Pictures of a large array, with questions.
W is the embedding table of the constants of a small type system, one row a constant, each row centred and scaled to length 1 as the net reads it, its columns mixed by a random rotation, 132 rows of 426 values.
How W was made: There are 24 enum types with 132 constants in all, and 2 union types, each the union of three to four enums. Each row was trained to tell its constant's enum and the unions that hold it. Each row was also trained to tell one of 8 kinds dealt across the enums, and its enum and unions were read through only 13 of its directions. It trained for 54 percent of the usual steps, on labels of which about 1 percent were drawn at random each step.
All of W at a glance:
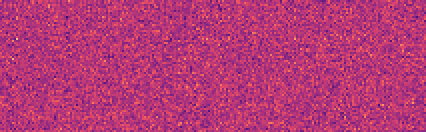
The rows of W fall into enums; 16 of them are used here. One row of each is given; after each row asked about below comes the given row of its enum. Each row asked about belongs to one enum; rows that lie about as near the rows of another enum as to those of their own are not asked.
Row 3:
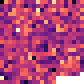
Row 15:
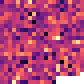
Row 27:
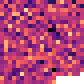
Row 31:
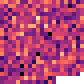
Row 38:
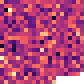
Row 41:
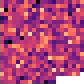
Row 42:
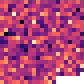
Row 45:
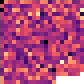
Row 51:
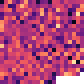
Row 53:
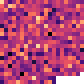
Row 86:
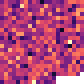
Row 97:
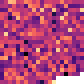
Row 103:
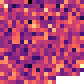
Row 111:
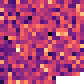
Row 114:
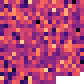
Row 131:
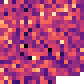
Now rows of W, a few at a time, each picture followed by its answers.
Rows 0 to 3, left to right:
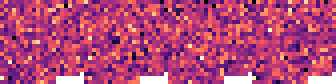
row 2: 41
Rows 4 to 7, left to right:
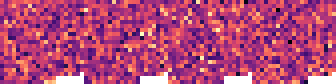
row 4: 27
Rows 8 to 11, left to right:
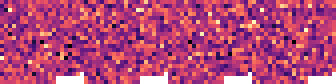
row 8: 97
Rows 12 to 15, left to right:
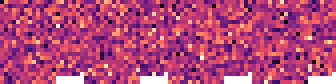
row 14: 41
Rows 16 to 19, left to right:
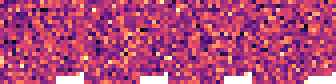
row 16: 111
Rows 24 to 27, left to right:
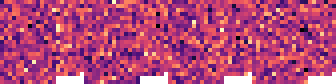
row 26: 103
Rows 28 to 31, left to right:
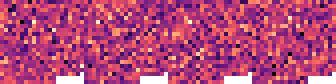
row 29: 114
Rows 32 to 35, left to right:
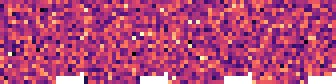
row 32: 31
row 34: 131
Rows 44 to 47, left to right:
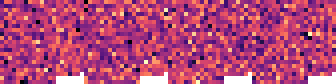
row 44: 15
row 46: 97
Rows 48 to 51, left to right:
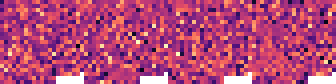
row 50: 31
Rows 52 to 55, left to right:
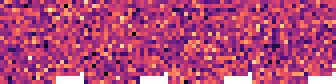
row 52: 103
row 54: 41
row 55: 45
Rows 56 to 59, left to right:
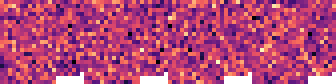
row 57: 31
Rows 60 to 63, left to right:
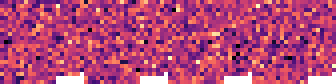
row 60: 111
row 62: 97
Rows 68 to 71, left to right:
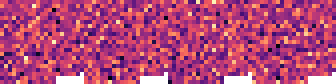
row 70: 114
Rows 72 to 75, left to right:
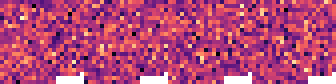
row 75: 15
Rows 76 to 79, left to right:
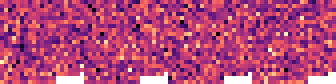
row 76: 45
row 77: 41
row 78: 86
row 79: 111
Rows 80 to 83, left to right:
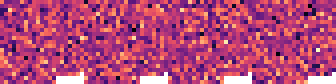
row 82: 103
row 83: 86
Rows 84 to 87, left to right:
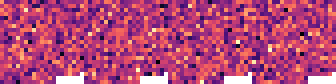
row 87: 111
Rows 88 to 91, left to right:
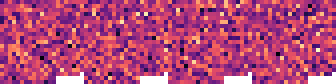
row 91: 86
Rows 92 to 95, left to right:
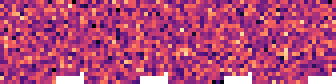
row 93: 15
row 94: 15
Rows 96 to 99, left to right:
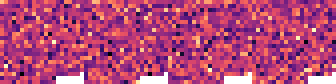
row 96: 103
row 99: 114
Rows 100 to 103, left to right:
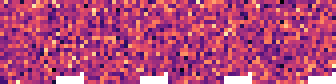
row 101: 15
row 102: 114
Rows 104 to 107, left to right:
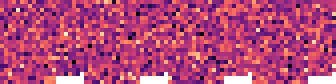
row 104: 41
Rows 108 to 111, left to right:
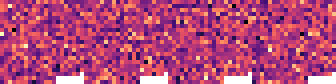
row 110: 103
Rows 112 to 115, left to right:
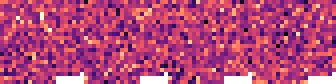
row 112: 114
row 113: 131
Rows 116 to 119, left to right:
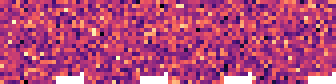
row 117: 41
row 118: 27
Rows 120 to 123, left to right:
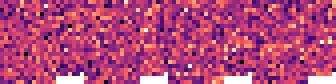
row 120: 86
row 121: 114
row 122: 111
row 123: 111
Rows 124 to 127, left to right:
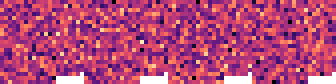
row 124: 131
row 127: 15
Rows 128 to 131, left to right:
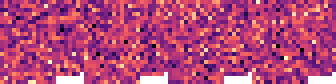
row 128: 86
